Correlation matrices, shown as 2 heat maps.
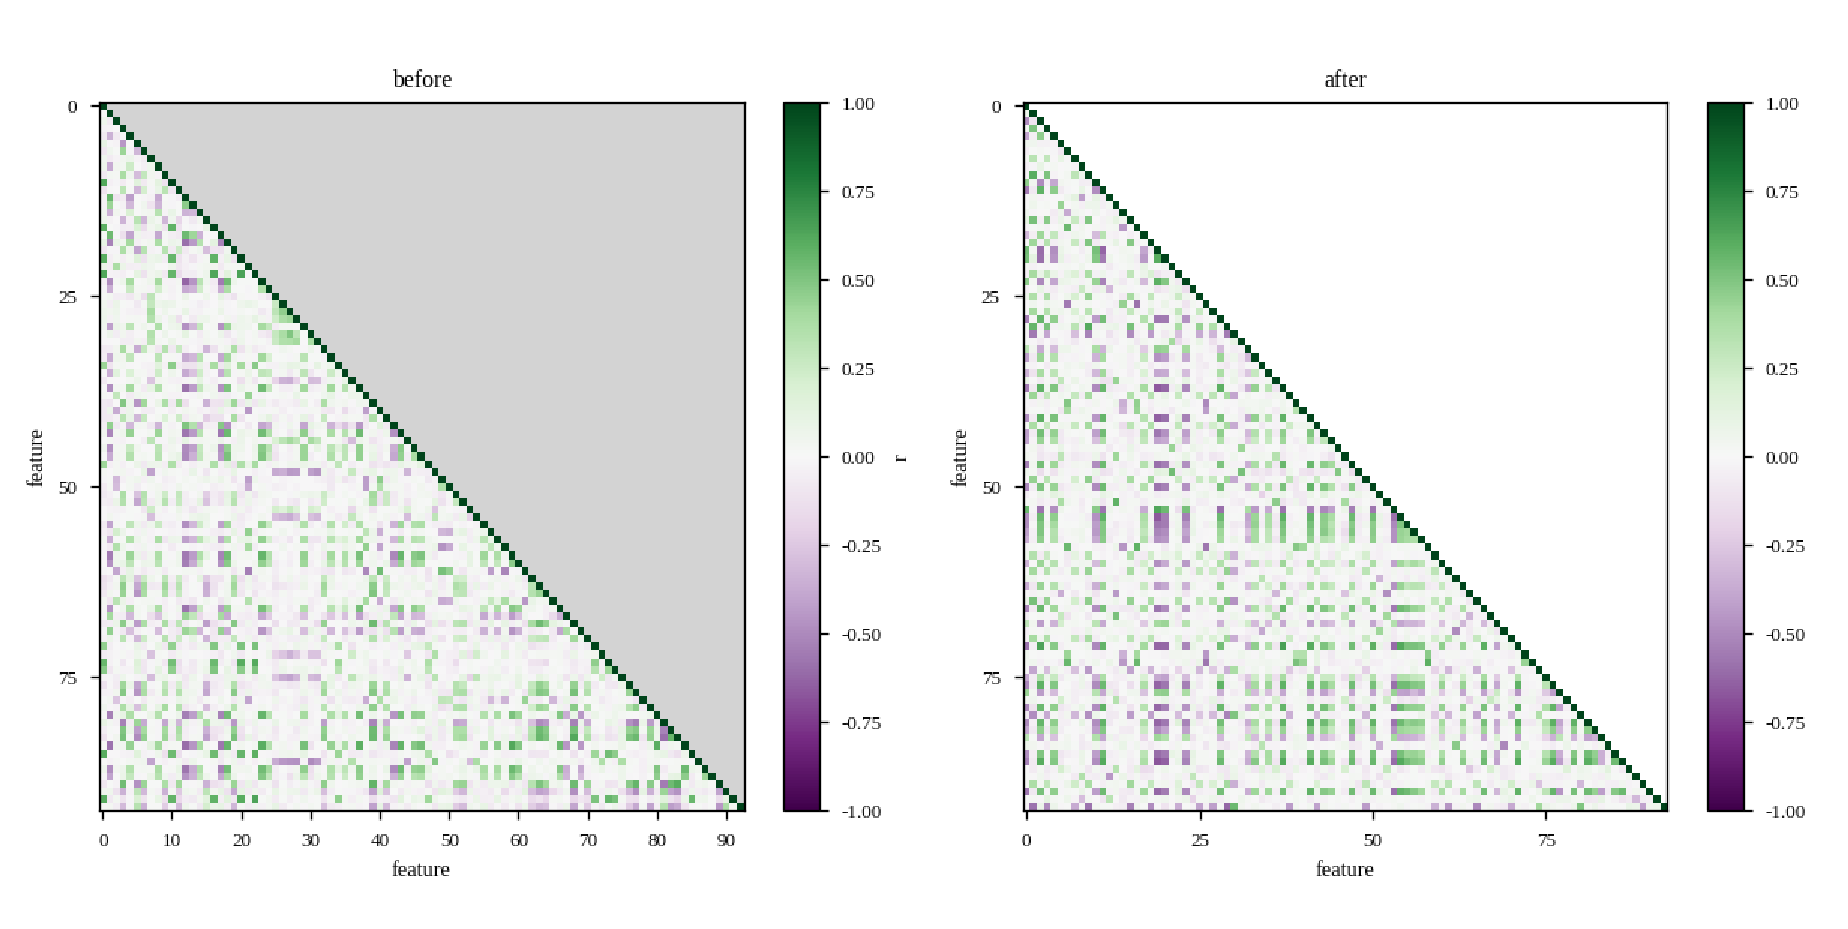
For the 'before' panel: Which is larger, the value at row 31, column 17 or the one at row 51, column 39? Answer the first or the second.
the second
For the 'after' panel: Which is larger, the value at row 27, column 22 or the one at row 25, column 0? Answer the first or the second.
the first
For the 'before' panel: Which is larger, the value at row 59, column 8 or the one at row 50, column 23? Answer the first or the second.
the first
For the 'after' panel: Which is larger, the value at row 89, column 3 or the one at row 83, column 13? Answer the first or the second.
the first
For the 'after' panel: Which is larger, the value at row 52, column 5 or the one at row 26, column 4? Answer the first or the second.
the first
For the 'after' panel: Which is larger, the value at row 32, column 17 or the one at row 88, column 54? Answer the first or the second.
the second
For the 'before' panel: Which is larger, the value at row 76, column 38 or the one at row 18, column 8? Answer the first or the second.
the second
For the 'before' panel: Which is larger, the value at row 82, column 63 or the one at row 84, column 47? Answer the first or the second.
the first
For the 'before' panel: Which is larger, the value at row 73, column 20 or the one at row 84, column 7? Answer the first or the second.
the first
